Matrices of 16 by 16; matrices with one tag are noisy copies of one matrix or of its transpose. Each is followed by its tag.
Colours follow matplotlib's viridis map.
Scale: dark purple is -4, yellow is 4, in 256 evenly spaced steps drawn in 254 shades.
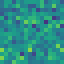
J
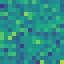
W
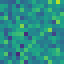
J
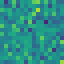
W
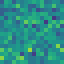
J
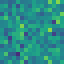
J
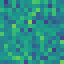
W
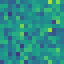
J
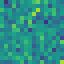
W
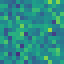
J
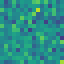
W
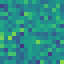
W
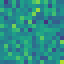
W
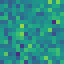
J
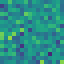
W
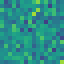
W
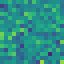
W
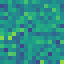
W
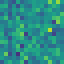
J
